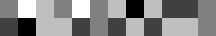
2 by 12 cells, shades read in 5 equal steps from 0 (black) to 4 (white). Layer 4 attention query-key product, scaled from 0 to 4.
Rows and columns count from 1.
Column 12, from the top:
2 2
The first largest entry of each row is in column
2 3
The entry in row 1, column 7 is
3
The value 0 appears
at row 1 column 8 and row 2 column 2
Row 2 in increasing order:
0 1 1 1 1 2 2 3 3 3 3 3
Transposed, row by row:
2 1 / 4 0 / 3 3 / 2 3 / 4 1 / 2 2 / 3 1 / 0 3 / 3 1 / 1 3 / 1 3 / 2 2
